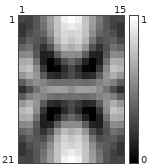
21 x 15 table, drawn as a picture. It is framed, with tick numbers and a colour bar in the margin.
There is no overall slope. It mirrors both left to right and top to bottom. No seam splits the table. No single row or column stands out from its neighbours. There are no lone odd cells.
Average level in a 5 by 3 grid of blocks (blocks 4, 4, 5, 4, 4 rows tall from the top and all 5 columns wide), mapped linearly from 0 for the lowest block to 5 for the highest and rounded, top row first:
050 | 000 | 101 | 000 | 050
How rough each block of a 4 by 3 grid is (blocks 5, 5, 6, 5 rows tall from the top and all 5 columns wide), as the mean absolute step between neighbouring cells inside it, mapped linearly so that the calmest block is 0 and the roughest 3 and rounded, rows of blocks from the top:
0 0 0 | 3 3 3 | 3 3 3 | 0 0 0
